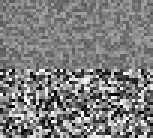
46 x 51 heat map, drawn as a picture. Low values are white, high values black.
Histogram: bell-shaped. Grain: fine. Odd rows or columns: none. Slope: none. Stripes: none. Mirror symmetry: none. Seam: horizontal, 50% of the way down, the top part calmer.
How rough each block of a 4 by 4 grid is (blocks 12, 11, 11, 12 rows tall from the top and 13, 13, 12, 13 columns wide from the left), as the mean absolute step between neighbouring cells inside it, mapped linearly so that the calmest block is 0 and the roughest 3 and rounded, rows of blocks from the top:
0000
0000
3333
3333
